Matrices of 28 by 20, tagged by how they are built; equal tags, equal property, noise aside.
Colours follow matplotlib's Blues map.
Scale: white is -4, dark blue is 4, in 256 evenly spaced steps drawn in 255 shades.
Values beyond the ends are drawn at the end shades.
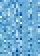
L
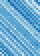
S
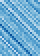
S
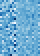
L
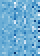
L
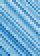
S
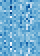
L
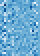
L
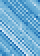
S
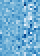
L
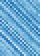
S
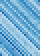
S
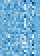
L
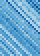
S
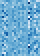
L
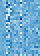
L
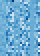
L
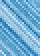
S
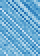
S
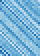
S
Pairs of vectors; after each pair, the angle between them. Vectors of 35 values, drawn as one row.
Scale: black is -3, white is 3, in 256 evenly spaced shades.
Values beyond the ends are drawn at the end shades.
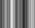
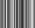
partly aligned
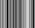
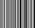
orthogonal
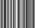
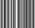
nearly parallel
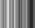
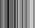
nearly opposite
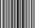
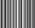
nearly opposite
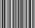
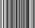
partly opposed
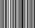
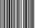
nearly opposite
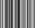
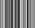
nearly parallel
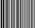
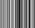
orthogonal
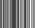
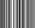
partly opposed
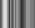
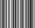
orthogonal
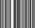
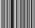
nearly opposite
